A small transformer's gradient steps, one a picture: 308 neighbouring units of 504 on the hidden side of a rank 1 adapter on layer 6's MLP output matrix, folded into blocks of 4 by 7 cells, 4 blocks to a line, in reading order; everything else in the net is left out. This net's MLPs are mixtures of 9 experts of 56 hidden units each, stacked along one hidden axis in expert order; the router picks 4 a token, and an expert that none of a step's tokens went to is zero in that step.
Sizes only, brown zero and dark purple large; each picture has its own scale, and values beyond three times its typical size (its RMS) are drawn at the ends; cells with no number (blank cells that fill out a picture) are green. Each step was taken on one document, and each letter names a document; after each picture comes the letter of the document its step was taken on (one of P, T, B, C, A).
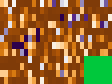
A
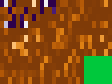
A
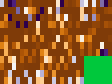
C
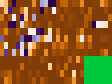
A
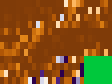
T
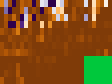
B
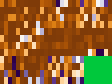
C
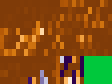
T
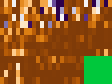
B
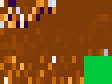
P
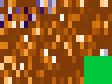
P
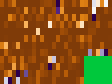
C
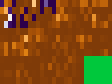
A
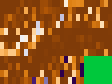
T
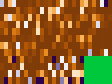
P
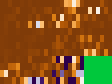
T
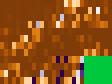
T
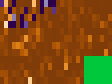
A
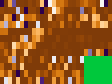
P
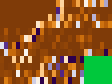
C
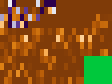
P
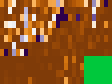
B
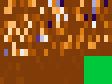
B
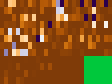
B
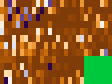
P
